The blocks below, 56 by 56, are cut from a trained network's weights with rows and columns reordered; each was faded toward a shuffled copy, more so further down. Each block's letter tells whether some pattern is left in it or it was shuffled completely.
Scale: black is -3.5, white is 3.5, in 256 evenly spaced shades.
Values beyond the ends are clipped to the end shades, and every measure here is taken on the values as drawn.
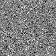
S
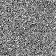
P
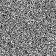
P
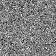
P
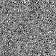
S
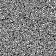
P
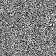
P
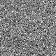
S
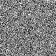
S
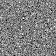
P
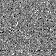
S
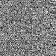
S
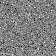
P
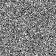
P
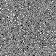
P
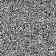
S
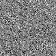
S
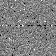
S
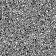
P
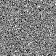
S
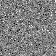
P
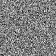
S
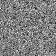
P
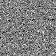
S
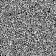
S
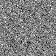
P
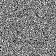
P
